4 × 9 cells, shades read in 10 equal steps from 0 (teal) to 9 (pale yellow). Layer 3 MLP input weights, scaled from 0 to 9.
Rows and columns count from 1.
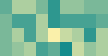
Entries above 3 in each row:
7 2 7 6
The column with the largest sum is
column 7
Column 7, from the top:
5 2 6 7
